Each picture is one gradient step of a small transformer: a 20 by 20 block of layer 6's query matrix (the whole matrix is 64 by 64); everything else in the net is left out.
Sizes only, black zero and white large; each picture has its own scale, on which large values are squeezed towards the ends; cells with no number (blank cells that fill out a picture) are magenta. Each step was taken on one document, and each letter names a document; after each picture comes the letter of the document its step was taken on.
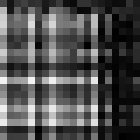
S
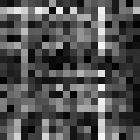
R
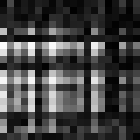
S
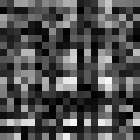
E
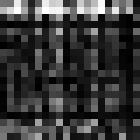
R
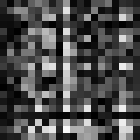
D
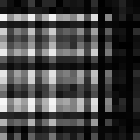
S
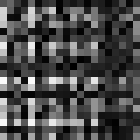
S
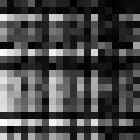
S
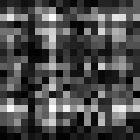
D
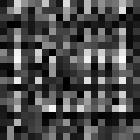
D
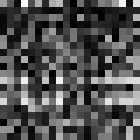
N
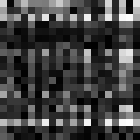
N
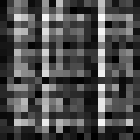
R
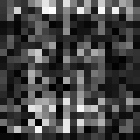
D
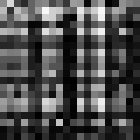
R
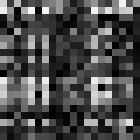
E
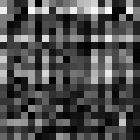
E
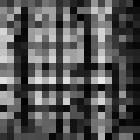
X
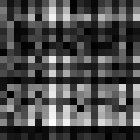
X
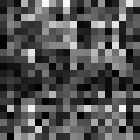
D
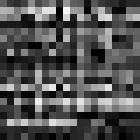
X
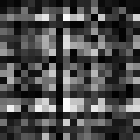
D
